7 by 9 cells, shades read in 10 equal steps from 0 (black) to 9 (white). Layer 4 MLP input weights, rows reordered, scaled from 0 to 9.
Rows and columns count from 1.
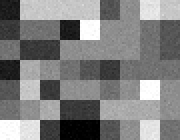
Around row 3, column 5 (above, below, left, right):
9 3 5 5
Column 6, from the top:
3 5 5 2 4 6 3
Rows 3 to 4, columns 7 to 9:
5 4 3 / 4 4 4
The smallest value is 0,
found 2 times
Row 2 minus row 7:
-7 -4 2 1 9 2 0 -4 -1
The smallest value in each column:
1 2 2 0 0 2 4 4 3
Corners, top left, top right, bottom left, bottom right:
1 7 9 4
